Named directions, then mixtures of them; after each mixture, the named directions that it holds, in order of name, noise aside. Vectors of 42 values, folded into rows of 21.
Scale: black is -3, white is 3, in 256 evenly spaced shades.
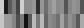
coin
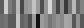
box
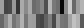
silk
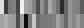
coin, silk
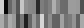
coin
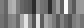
box, coin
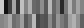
coin, silk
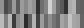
box, coin, silk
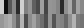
box, coin, silk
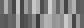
box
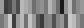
silk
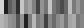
coin, silk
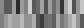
silk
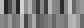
coin, silk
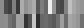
box, coin, silk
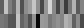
box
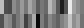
box, coin, silk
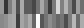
box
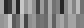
coin, silk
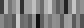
box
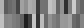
box, coin
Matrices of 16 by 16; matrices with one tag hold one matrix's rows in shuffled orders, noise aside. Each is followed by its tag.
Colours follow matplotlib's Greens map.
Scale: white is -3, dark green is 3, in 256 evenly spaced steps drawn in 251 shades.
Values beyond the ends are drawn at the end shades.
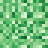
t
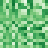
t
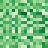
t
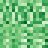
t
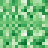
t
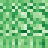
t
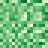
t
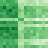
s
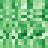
t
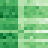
s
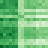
s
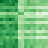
s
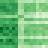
s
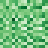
t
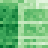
s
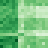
s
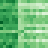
s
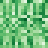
t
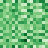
t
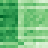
s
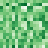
t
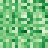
t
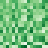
t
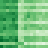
s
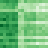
s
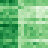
s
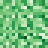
t
